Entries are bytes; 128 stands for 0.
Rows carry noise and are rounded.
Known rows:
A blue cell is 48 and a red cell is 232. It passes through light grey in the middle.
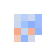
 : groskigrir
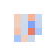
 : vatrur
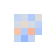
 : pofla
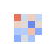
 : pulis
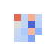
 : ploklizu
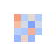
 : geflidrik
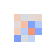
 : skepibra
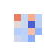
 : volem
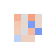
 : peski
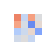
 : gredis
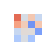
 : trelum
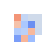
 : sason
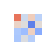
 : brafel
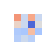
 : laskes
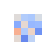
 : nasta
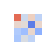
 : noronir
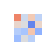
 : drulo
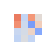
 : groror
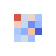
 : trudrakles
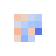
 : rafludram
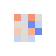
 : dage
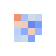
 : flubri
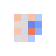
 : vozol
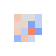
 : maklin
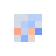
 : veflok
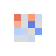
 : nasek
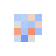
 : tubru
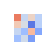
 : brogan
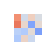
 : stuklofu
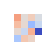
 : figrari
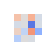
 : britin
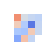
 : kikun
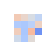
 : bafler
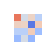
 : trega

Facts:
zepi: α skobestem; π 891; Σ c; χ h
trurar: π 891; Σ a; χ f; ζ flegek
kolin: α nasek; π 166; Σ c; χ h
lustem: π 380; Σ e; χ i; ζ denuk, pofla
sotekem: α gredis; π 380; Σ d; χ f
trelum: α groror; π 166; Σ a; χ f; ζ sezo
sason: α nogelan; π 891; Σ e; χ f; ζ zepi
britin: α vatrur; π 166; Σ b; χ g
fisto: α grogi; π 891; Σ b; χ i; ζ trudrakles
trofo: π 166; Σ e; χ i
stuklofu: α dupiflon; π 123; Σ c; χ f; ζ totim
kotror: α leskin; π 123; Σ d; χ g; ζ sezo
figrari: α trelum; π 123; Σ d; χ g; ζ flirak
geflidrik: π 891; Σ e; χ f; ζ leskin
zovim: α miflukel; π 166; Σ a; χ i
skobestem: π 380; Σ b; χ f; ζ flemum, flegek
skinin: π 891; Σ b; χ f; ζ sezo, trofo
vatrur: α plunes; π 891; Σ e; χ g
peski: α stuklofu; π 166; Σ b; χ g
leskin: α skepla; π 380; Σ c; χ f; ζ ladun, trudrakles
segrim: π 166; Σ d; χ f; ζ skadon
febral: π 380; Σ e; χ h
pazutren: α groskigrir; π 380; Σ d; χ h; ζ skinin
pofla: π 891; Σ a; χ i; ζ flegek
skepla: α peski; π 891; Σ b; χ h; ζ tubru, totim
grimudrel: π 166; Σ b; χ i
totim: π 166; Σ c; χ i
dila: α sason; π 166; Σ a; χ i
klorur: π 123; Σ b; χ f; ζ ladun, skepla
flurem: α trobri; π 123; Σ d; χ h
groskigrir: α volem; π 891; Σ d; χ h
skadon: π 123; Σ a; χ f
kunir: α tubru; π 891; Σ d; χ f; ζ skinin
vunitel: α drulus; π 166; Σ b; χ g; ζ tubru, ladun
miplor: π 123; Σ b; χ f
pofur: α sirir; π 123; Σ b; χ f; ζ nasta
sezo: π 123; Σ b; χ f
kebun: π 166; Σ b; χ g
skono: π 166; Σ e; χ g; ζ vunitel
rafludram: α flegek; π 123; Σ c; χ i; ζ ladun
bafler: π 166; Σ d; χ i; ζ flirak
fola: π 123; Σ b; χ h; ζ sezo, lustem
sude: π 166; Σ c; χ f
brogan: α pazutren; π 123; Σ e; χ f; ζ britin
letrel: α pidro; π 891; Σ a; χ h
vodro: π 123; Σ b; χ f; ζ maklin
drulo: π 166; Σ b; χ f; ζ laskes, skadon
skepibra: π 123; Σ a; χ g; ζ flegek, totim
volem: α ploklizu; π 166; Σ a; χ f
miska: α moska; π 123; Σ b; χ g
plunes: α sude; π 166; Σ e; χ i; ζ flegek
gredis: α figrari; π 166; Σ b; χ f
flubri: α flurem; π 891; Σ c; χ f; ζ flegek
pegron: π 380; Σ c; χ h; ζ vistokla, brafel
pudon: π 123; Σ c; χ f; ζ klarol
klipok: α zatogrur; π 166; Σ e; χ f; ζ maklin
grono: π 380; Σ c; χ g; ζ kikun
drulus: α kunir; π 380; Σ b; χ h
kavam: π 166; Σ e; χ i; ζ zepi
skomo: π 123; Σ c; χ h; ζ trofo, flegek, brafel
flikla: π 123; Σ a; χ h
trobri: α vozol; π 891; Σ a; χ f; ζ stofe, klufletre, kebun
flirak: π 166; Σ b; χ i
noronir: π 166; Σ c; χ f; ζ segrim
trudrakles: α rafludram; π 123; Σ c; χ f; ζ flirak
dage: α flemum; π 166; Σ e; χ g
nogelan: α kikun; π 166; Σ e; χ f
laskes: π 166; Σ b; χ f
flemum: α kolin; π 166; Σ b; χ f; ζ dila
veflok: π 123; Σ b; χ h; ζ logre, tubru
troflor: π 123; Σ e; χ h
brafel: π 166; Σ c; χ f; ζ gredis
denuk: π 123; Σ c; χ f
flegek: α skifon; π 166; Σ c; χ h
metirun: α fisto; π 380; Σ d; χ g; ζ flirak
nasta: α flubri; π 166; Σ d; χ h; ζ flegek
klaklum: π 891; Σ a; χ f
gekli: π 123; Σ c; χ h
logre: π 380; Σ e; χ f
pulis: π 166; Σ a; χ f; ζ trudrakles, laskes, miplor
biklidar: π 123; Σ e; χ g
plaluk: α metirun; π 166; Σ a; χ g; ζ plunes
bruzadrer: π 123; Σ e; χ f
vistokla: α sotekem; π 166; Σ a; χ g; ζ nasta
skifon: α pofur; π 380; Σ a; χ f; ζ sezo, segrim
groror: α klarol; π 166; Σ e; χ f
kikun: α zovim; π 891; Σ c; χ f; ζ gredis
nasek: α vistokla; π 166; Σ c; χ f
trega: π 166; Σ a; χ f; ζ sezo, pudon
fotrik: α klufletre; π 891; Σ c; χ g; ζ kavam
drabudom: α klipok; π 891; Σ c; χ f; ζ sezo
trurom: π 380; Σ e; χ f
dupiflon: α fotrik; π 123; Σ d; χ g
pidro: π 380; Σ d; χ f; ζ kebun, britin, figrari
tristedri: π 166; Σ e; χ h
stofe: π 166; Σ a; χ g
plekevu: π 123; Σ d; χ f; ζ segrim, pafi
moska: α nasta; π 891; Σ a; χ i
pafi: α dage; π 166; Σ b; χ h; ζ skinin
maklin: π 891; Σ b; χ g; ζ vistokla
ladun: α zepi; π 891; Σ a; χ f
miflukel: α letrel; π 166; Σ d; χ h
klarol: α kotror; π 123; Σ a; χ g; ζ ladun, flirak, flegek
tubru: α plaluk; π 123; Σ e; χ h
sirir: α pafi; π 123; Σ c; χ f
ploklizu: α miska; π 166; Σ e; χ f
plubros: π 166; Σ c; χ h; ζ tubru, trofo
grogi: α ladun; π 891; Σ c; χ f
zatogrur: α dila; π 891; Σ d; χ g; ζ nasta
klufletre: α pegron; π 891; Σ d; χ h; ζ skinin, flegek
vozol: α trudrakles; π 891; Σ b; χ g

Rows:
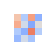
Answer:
ladun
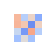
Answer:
kunir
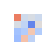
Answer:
pidro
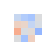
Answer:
klufletre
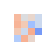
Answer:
fotrik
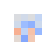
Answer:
gekli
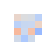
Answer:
lustem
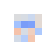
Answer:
miflukel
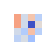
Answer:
sezo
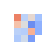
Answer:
trobri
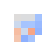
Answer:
moska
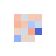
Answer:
klarol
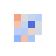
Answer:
drabudom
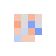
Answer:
dupiflon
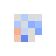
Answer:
flegek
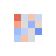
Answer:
leskin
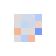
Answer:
pegron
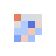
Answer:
klipok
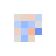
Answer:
flirak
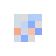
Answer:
fola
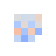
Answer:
plunes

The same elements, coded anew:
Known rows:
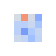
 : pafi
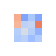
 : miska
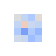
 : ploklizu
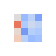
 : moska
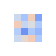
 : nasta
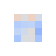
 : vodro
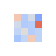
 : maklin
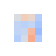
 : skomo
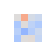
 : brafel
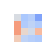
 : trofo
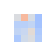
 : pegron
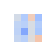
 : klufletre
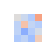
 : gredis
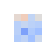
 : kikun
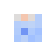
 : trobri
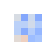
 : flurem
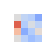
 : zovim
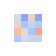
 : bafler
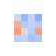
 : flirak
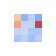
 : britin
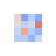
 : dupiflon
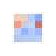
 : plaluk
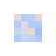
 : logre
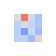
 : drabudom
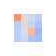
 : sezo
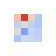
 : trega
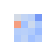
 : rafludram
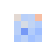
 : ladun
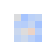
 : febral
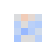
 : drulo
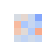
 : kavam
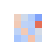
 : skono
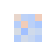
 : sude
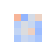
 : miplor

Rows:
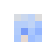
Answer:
trudrakles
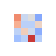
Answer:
skepibra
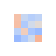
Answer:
klarol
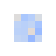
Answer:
tubru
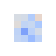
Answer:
kolin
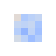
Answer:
drulus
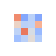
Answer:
biklidar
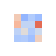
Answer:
peski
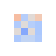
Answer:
klaklum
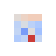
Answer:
trurar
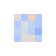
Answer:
pidro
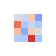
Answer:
pofla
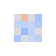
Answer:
plubros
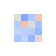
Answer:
sotekem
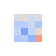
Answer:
skepla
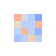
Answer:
grono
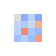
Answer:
figrari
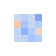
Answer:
fisto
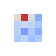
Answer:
skifon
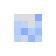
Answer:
pazutren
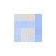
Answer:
veflok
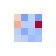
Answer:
vozol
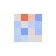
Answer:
skinin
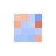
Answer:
vistokla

